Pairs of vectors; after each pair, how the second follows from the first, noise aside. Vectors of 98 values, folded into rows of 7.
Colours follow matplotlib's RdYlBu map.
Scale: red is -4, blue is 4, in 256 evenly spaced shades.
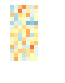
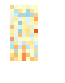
shuffled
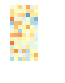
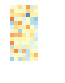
copied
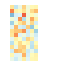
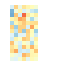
sign-scrambled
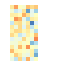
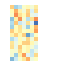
shuffled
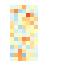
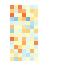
shuffled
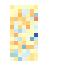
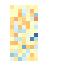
copied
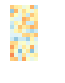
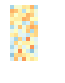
sign-scrambled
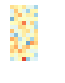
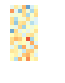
shuffled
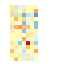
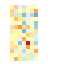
copied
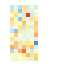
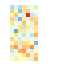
copied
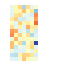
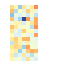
shuffled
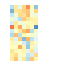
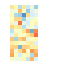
shuffled
